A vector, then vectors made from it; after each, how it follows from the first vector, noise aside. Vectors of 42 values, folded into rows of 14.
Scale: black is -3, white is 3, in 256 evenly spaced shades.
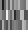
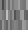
shrunk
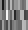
copied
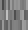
shrunk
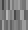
shrunk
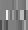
partly zeroed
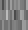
shrunk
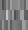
shrunk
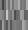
shrunk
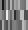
copied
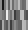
copied
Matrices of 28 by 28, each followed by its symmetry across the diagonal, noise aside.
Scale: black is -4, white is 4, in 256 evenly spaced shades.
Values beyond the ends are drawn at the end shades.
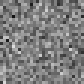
neither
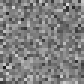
antisymmetric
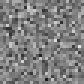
antisymmetric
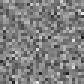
antisymmetric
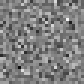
antisymmetric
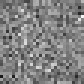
neither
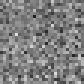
antisymmetric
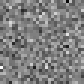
antisymmetric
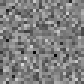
neither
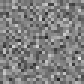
antisymmetric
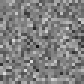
neither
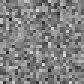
neither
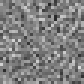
neither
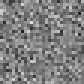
antisymmetric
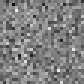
neither
